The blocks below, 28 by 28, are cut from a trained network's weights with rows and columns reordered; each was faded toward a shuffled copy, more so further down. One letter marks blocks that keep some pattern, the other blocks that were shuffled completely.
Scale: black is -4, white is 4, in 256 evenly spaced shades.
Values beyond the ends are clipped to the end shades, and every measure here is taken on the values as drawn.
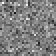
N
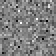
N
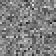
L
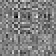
L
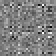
L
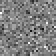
N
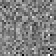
L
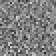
N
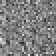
L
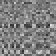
L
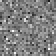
N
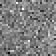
N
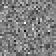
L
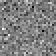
N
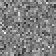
N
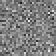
L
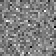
N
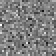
N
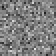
N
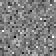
N
